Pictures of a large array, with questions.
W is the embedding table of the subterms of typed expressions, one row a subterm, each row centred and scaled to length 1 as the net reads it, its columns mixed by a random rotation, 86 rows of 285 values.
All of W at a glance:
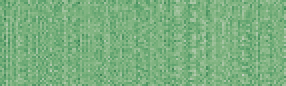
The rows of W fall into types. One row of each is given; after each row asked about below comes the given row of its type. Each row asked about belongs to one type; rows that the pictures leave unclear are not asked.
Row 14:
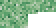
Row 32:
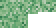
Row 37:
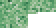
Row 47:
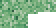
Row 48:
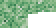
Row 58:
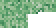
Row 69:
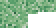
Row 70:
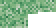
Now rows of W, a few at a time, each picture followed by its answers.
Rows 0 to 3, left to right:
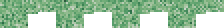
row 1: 37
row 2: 70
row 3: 70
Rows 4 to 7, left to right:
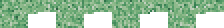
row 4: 47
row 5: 69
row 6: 58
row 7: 69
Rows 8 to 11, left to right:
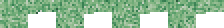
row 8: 58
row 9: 37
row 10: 32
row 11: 37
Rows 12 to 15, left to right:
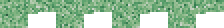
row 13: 69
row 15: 69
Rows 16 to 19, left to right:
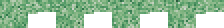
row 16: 14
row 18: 37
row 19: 37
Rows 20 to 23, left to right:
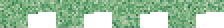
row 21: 48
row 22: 58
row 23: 32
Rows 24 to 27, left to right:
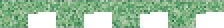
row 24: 47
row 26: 58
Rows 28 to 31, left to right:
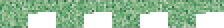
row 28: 69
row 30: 47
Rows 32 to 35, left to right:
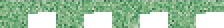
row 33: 69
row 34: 48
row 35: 48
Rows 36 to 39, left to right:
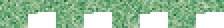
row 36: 14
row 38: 48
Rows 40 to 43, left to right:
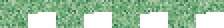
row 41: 70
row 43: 58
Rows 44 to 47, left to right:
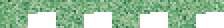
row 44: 37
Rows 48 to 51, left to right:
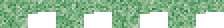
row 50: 48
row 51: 70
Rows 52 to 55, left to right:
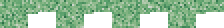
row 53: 14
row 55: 69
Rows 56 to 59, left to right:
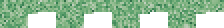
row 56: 48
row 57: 14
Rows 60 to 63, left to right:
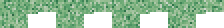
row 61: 47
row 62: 47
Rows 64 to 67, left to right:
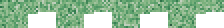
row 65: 70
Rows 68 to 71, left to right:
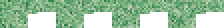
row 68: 37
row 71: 48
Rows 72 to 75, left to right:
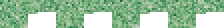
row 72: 14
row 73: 69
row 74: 14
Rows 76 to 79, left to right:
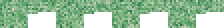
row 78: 37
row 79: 70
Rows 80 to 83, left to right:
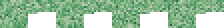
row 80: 14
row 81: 58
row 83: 37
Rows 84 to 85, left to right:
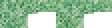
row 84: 48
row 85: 48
